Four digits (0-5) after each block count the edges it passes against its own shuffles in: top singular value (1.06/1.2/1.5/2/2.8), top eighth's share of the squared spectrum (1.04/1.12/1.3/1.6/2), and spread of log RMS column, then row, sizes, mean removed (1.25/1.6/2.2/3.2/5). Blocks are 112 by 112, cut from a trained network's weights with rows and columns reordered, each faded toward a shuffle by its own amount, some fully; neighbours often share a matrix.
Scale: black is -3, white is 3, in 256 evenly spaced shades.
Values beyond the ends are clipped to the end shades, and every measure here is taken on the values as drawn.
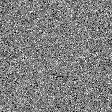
0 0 0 0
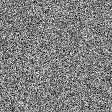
0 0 0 0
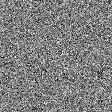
3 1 0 0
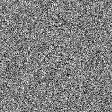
3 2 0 0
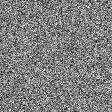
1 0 0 0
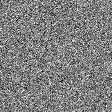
0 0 0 0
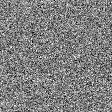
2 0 0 0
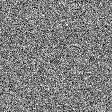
1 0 0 0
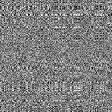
5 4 2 3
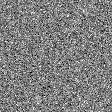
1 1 0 0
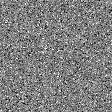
2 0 0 0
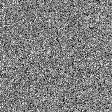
2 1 0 0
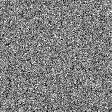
0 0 0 0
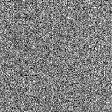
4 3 1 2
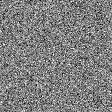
1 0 0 0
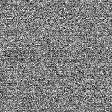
4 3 0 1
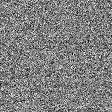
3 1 0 0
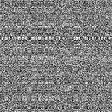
5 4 1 3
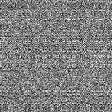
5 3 1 3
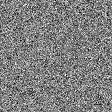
1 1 0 0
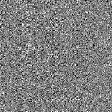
4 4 2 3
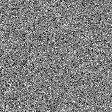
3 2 0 1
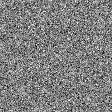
1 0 0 0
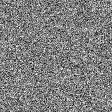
1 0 0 0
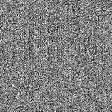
3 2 1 0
